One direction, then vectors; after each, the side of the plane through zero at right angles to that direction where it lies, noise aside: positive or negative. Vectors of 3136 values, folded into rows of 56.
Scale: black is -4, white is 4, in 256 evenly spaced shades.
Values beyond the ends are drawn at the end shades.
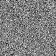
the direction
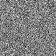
negative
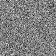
negative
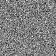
positive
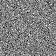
negative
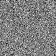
positive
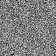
positive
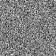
negative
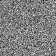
positive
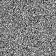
positive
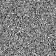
positive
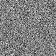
negative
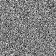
negative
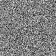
negative
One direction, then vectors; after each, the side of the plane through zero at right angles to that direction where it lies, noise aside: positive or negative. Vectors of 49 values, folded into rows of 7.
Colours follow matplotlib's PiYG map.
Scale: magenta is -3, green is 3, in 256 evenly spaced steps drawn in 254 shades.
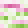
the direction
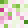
negative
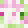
positive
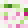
negative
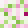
negative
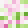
positive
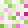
negative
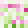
positive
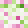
negative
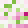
negative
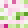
positive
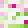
positive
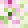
positive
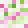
negative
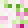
negative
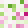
negative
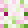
positive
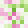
negative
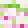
negative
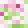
positive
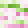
negative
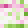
positive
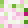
negative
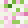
negative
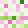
positive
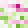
positive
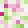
positive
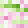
negative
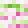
negative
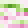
negative
